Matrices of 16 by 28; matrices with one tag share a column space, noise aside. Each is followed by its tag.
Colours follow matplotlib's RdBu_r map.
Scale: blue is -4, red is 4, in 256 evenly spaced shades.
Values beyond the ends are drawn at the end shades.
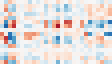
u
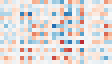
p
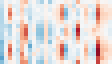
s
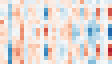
s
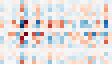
u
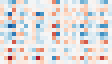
p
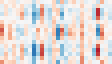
s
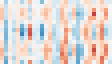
s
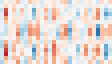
s
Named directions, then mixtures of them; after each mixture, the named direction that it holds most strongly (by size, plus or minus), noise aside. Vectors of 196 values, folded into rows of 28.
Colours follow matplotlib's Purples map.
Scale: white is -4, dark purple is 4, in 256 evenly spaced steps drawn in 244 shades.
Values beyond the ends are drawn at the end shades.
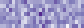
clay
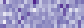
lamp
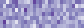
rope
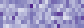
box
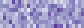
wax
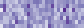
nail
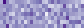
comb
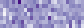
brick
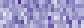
brick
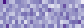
comb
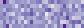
comb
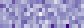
clay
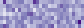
lamp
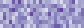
wax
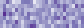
rope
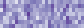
nail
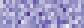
clay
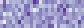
lamp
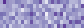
comb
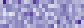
comb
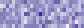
clay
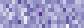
clay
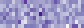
clay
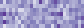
box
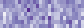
brick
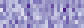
nail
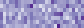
box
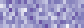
clay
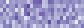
rope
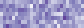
box
